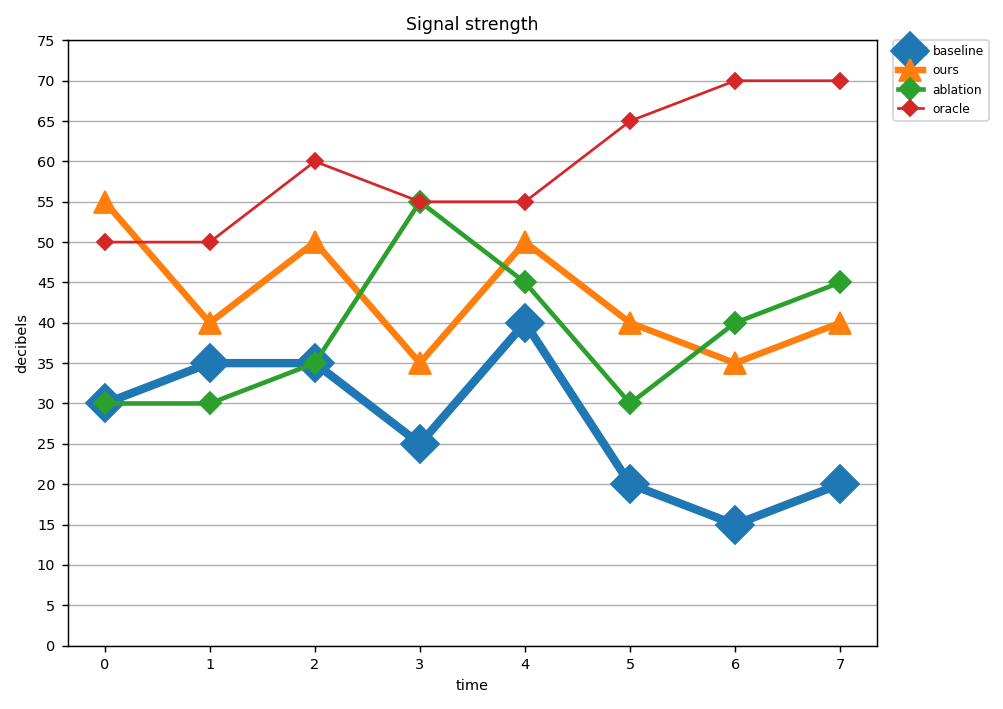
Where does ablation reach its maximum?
3
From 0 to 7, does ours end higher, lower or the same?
lower
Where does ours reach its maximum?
0
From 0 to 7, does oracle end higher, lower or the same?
higher
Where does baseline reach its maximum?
4
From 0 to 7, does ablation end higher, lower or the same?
higher
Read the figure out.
Title: Signal strength
x-axis: time, ticks 0 1 2 3 4 5 6 7
y-axis: decibels, ticks 0 5 10 15 20 25 30 35 40 45 50 55 60 65 70 75
Legend: baseline, ours, ablation, oracle
Values:
baseline: 30 35 35 25 40 20 15 20
ours: 55 40 50 35 50 40 35 40
ablation: 30 30 35 55 45 30 40 45
oracle: 50 50 60 55 55 65 70 70
